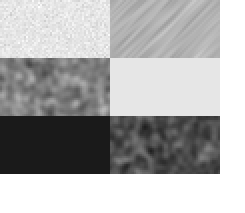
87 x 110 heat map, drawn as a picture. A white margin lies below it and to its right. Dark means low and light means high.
It is made of 3 by 2 panels. Panel 1,1: very high, fine-grained, faint in contrast. Panel 1,2: high, slanting up to the right, faint in contrast. Panel 2,1: middling, blotchy. Panel 2,2: very high, flat. Panel 3,1: very low, flat. Panel 3,2: low, blotchy.
